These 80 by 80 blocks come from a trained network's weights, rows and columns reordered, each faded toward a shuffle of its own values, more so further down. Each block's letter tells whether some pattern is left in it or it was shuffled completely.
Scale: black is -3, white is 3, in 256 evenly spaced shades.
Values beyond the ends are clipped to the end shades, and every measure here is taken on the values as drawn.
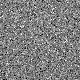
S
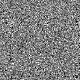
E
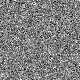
S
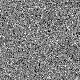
S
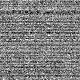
E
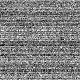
E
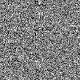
E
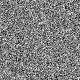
S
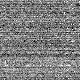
E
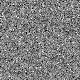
S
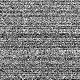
E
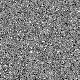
S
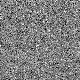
S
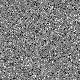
S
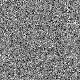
S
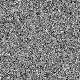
S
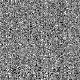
E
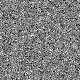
S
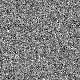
S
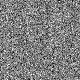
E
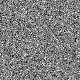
S
